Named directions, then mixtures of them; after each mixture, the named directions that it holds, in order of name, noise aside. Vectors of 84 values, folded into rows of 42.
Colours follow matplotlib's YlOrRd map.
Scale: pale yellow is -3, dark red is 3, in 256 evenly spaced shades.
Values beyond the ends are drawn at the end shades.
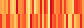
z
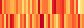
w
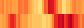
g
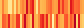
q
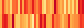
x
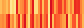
q, z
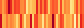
q, z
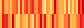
x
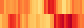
g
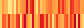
q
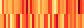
q, w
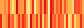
z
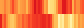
g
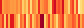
w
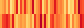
x, z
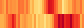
g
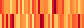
w, x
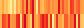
q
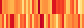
w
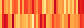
x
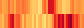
g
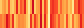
x, z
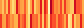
z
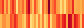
g, z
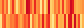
q, z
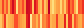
w, z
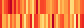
q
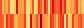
w, z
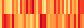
q, x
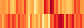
g, z
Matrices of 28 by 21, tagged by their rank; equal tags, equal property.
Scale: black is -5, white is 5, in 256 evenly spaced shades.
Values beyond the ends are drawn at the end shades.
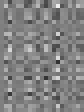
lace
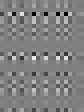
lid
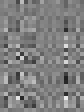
lace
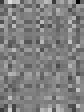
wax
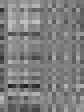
lace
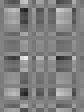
lid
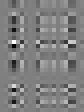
lid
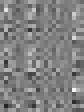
wax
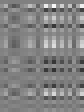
lid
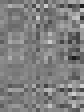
wax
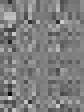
wax
